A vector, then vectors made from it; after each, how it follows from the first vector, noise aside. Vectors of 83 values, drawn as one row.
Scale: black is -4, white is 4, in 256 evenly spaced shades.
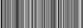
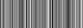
wrapped around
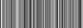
negated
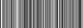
negated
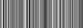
wrapped around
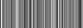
negated
